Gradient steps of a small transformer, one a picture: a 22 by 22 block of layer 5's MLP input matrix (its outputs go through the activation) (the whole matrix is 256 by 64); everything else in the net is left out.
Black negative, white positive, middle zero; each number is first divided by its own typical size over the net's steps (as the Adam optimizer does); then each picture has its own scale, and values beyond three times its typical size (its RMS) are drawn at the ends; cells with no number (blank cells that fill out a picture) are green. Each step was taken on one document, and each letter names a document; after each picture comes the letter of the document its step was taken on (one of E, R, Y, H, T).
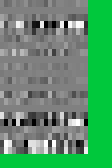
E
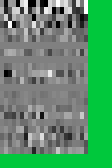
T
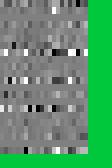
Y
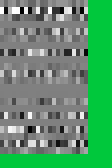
T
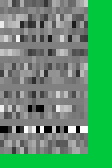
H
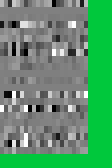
Y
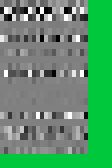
T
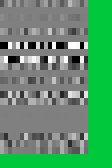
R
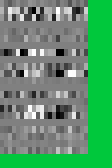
T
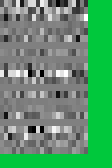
T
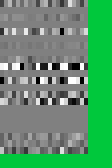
R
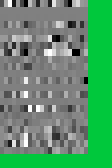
Y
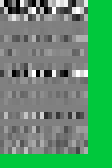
H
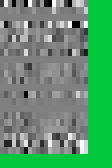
Y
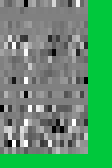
Y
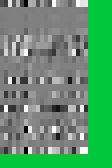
Y
